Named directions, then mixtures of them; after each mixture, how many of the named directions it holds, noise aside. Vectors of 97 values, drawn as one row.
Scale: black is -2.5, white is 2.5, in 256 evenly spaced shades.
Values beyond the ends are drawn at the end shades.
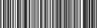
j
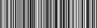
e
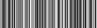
one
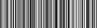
one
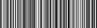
two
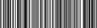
one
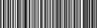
one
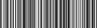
two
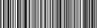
one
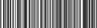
one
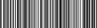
two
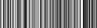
one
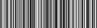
one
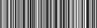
one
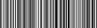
two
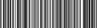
one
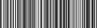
two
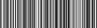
two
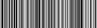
two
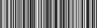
one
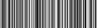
one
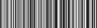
one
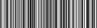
one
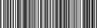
two
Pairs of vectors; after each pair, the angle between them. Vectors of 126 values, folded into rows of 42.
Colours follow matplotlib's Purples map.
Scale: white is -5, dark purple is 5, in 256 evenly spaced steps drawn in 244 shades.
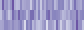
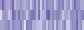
nearly parallel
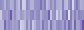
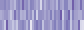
partly opposed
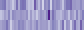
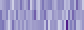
orthogonal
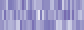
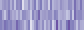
partly opposed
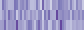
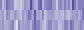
partly opposed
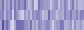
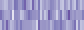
partly aligned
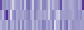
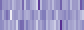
partly aligned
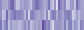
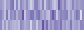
partly aligned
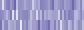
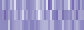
orthogonal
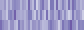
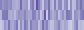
nearly opposite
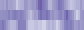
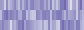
partly aligned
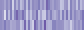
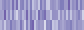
nearly opposite
